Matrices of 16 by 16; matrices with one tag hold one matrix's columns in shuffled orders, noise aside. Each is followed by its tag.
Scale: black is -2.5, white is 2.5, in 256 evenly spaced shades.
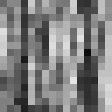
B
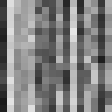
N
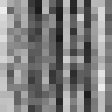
N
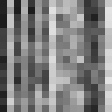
N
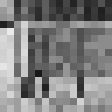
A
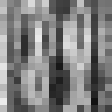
B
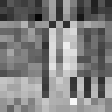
A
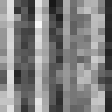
N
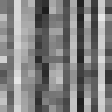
N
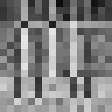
A
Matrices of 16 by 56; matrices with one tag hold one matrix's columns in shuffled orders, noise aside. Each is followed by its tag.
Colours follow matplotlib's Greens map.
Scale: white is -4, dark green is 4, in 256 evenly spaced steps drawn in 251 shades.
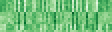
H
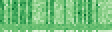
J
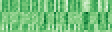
H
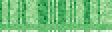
J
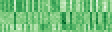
H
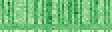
J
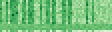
J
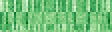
H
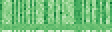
J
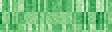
H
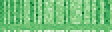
J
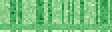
J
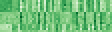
H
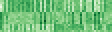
H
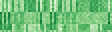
H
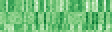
H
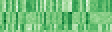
H
